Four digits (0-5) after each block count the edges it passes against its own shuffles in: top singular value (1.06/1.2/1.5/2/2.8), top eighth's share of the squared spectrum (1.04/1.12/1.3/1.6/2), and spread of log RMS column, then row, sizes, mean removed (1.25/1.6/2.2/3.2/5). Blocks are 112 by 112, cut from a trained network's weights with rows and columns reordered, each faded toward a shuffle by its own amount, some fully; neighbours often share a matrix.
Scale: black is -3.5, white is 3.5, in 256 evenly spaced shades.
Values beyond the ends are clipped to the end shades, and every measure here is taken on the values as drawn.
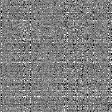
4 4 4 2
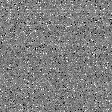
2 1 1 0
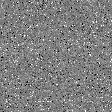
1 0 0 0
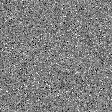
1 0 0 0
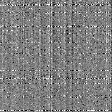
4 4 1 4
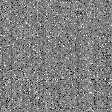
2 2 0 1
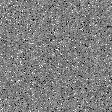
1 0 0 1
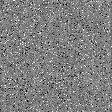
0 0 0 0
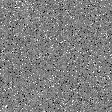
0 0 0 0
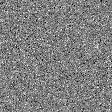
0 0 0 0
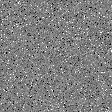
0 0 0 0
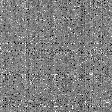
3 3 0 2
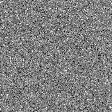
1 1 0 0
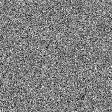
2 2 0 0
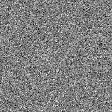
3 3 0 1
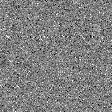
2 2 0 1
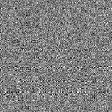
4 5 2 3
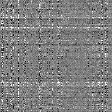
4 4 4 2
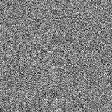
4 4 1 2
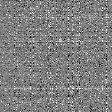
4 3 3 0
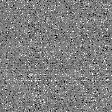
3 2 2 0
